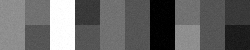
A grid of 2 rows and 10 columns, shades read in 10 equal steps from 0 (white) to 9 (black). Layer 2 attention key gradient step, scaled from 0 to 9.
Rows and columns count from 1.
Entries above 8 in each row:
1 1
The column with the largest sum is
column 7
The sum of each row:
54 54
